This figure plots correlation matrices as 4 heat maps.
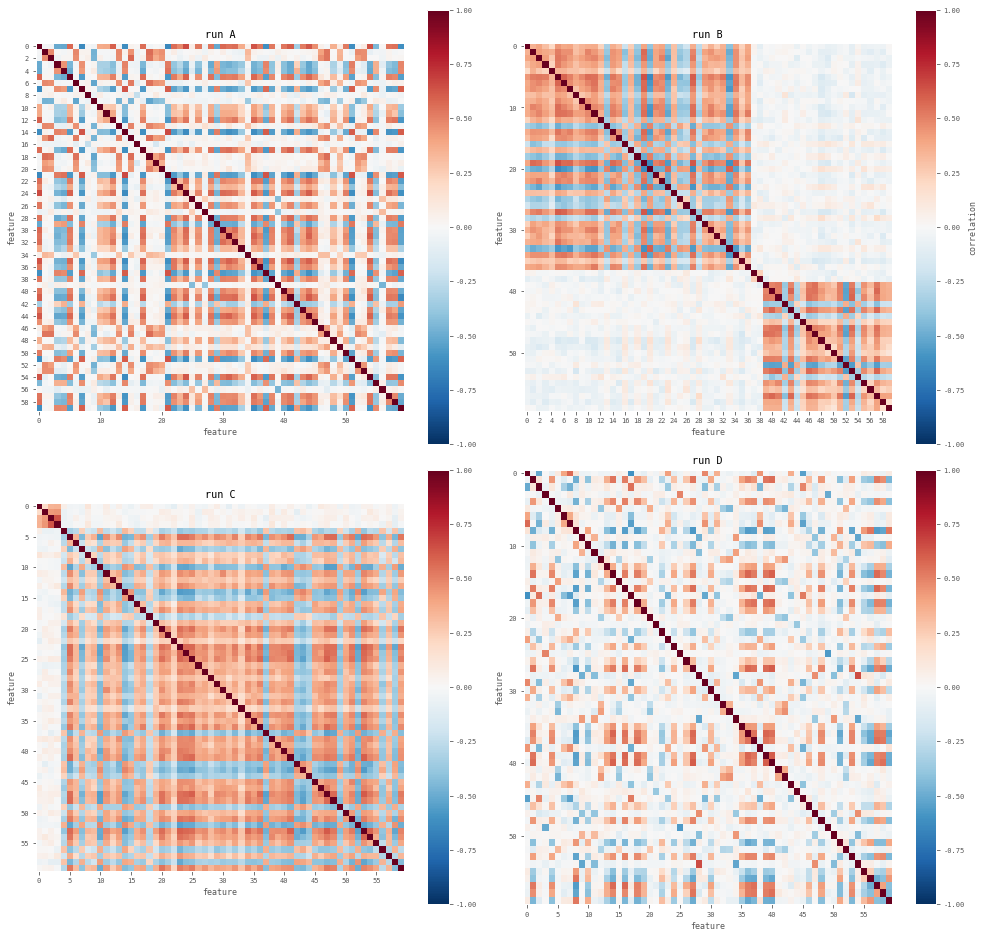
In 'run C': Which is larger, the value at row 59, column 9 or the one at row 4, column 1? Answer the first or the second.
the first
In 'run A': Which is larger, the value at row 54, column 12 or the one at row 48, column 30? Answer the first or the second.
the first
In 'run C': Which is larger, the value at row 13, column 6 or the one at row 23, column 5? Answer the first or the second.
the second
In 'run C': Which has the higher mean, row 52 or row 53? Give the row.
53
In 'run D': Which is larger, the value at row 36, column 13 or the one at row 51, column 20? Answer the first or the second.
the first
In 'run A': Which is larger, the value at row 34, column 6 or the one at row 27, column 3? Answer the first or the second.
the first
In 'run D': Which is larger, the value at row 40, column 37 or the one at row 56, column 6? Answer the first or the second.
the first
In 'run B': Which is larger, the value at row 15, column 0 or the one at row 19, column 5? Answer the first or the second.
the second
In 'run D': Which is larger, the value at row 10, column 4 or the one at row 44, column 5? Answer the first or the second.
the second
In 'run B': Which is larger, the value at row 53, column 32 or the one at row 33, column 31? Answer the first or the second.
the first
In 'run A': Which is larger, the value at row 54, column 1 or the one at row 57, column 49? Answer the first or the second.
the second
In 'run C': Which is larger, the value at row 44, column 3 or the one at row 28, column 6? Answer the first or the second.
the second
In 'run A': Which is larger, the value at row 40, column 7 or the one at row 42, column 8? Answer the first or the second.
the second
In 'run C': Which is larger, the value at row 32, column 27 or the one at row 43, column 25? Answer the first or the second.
the first
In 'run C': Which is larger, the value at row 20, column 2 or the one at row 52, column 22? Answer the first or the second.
the first
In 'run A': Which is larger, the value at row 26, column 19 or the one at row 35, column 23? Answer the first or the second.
the second
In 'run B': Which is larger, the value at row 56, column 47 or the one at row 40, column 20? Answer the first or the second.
the first
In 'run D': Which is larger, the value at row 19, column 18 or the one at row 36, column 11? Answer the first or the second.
the first
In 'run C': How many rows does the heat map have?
60
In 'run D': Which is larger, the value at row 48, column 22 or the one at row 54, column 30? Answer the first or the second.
the second
